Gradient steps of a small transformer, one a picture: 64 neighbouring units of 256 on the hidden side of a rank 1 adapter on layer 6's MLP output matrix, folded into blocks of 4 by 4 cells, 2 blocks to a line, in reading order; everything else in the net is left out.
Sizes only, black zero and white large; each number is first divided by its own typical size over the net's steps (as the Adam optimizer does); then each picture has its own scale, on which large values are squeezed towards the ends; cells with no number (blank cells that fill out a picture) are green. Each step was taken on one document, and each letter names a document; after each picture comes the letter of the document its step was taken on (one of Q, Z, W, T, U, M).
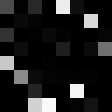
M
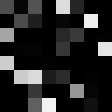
M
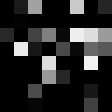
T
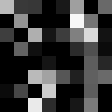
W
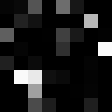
M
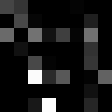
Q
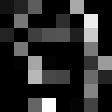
Q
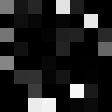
M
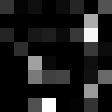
Q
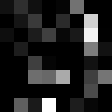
Q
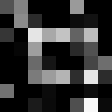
W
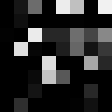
T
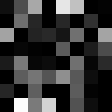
M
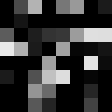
T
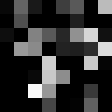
T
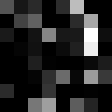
W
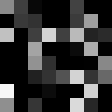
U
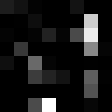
Q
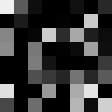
U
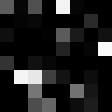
M
